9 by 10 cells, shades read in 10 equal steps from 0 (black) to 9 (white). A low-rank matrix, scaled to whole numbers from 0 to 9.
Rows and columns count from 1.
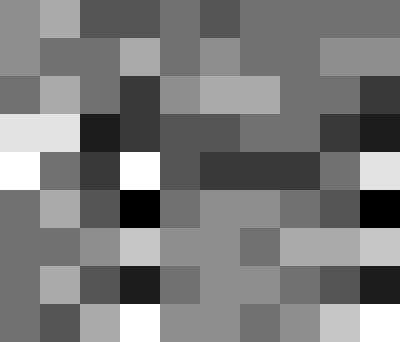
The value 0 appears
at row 6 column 4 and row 6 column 10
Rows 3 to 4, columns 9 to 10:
4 2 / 2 1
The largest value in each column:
9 8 6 9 5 6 6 6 7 9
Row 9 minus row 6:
0 -3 3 9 1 0 -1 1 4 9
